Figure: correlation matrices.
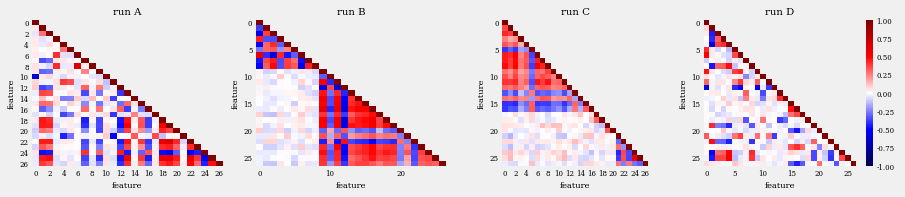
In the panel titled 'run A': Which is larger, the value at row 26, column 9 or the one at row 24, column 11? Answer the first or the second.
the second
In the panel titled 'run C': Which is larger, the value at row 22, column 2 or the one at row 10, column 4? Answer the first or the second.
the second
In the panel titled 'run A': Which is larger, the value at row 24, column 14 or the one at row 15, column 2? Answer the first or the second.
the second
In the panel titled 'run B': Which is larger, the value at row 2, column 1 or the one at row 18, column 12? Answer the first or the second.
the first
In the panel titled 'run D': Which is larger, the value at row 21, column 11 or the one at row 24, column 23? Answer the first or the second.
the first
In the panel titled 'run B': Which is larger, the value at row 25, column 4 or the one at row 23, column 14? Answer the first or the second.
the second
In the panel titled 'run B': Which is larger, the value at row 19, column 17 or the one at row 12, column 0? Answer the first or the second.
the first
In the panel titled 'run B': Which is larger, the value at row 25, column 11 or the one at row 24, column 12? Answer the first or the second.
the first
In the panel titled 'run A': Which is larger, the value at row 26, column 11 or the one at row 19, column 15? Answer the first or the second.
the second
